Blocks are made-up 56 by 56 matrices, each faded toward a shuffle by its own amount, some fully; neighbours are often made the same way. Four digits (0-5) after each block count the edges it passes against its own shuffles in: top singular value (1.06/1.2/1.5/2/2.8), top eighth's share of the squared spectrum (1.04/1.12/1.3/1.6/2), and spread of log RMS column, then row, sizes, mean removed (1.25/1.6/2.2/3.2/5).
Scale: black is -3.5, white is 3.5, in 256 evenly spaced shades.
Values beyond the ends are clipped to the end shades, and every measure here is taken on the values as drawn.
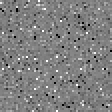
0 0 0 0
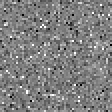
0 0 0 0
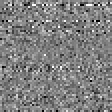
2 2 0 3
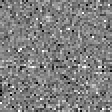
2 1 0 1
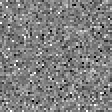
0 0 0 0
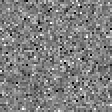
0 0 0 0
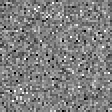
0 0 0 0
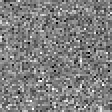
0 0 0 1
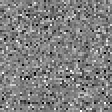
1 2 0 2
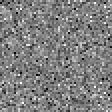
0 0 0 0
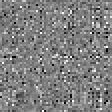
4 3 2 2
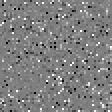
0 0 0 0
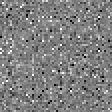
3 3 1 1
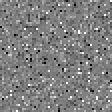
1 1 0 0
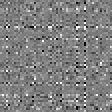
4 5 3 3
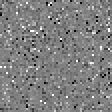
2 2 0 0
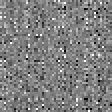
3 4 2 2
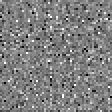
2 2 1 0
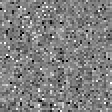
3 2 1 1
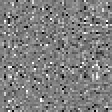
3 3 2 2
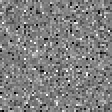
2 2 1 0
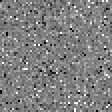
1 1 1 0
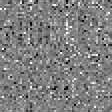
3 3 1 1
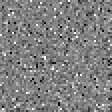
2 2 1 0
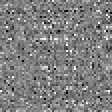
3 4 2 2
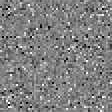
1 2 1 2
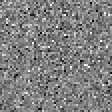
0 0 0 0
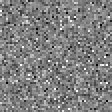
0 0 0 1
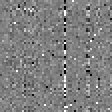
4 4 2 0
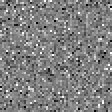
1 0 0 0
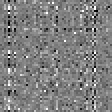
4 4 3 2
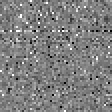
3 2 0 1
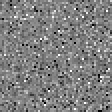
1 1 0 0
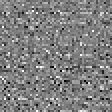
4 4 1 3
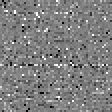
3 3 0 1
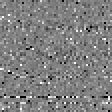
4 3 0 2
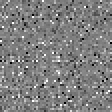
3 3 0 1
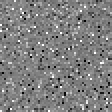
1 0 0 0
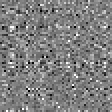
4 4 2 2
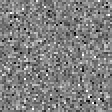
1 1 0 0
